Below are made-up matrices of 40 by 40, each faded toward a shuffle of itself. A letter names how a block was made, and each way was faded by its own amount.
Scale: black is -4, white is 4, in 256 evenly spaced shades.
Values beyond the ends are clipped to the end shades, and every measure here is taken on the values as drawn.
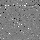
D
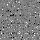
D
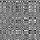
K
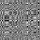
K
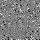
D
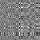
K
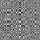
K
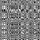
K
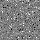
D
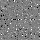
D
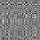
K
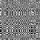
K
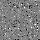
D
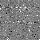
D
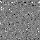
D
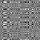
K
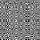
K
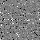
D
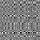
K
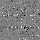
D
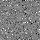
D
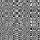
K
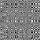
K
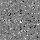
D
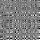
K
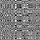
K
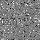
D
